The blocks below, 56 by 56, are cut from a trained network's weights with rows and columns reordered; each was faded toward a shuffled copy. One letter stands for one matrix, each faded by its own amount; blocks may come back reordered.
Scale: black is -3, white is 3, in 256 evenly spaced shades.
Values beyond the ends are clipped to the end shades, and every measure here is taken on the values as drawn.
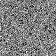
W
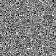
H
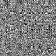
H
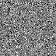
W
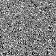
W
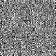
H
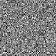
H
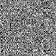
H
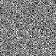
H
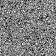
W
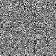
H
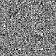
H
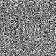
H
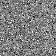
W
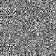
H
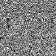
H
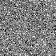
W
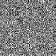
H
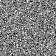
W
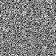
H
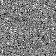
W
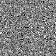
W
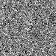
W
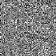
H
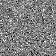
W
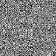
H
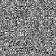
H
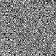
H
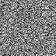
H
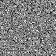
W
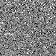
W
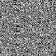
H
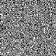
H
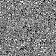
W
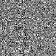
H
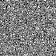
W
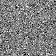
W
